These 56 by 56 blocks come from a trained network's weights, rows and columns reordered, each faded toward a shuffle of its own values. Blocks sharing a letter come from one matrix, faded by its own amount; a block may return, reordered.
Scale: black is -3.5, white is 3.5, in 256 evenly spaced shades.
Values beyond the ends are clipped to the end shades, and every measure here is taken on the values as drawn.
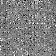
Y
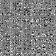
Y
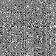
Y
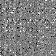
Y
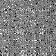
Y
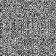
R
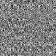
R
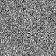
R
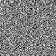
R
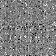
Y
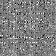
Y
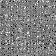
Y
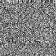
R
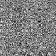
R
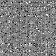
Y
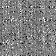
Y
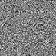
R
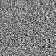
R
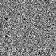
R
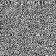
R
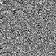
R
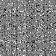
Y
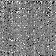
Y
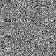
R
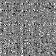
Y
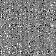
Y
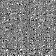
Y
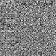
R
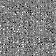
Y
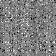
Y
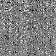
Y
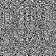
R
